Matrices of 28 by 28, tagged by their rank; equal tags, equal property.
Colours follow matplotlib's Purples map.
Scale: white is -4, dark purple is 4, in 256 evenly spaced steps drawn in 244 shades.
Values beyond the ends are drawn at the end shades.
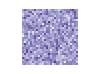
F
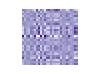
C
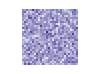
F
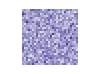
F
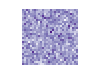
F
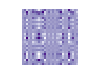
C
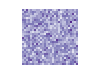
F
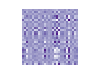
C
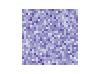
F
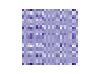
C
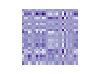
C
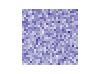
F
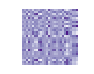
C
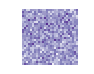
F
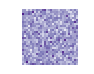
F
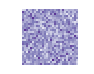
F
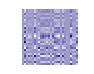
C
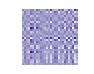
C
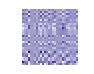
C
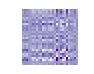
C
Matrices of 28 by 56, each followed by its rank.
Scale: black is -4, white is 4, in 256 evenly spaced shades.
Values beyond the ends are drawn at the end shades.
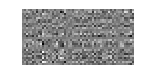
five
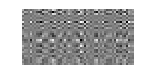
two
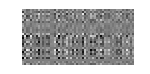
two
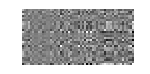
three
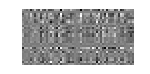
three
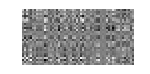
three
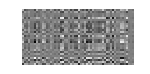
two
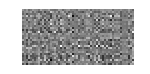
five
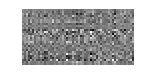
five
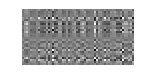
two
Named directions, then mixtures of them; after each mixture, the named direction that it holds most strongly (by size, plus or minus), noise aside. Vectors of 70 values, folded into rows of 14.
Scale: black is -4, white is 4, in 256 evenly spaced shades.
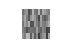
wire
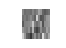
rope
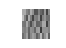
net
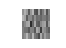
net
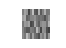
wire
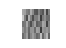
net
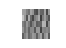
net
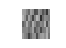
net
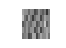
net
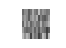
wire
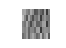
net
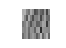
net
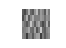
net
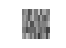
wire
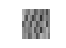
net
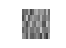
net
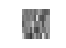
rope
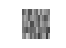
wire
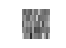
rope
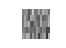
wire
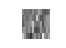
rope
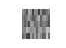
wire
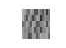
net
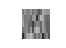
rope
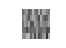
wire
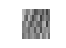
net
